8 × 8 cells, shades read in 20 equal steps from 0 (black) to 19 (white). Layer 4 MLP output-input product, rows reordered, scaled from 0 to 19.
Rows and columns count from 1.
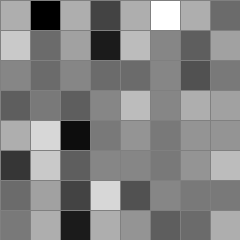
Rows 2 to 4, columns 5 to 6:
14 10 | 8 10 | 14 10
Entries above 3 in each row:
7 7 8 8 7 8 8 7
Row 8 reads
9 13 2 13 11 7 8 13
